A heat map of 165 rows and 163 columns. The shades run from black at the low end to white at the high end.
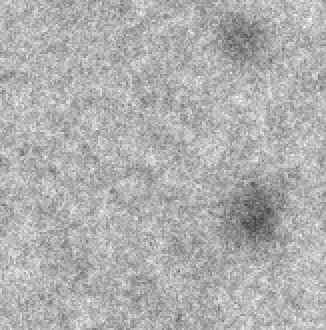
The halves do not mirror each other. The field is mottled with small blotches. On average the colour sits 70% of the way up the scale. No overall slope runs across the table. No seam splits the table. There are two dips.
